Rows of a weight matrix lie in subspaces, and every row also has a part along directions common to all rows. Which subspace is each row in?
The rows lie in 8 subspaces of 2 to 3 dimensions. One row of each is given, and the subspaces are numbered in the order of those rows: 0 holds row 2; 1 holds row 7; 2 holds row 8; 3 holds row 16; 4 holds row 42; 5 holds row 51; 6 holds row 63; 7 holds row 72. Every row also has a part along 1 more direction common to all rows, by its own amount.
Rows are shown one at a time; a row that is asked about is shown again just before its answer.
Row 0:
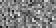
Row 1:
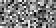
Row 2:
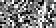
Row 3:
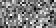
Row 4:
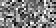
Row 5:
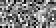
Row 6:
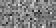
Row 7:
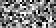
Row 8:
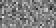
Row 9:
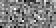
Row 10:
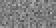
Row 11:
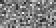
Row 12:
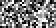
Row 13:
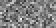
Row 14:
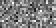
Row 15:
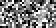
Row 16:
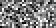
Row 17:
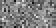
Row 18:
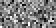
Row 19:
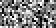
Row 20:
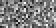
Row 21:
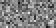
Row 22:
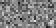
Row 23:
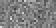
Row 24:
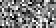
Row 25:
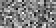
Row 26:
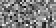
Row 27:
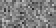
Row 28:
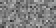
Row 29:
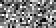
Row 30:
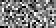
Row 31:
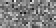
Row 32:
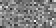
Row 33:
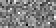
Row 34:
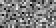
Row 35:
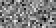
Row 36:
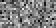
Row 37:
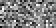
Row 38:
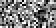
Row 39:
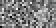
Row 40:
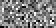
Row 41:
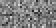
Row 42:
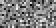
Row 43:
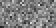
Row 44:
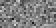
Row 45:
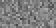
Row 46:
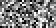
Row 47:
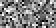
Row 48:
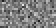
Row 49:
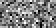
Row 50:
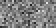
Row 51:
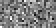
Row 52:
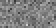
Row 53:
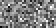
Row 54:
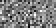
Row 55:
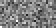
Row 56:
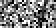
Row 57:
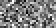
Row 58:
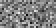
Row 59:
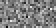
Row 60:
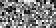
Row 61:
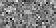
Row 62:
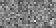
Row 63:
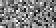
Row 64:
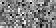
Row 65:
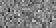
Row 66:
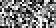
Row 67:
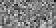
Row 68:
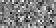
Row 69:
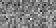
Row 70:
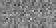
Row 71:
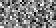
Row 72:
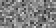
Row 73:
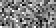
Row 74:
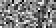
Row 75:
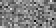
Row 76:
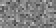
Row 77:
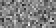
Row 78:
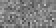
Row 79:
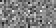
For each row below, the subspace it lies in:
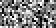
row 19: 3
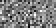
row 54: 3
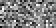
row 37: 7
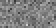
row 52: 6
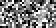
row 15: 5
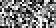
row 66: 3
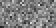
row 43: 6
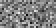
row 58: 3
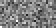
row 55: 7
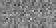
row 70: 4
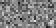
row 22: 2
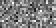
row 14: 7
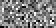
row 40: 0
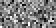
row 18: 7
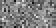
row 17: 1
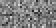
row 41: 4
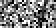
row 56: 0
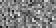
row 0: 3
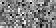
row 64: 1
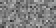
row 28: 6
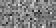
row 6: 4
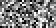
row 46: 1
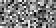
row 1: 3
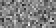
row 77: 7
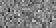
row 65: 3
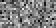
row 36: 0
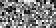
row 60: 5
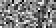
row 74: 0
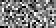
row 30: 0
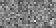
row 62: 2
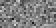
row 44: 7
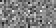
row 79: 3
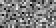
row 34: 4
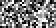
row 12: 5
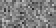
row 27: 1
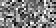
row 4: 7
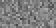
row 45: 2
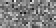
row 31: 1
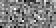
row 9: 5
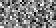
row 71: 6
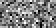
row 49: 1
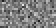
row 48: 0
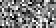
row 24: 3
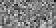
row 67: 1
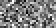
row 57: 1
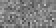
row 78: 0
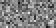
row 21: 2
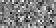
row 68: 0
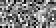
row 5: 6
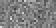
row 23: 5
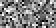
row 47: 5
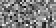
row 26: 1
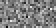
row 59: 6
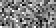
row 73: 3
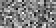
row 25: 7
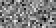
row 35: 7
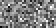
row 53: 2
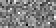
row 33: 6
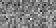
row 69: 4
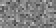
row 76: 7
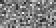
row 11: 4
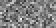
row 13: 1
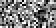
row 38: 6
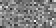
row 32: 2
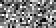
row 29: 4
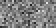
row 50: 5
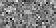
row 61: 5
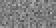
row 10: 4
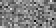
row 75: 2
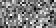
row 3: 6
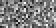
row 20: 6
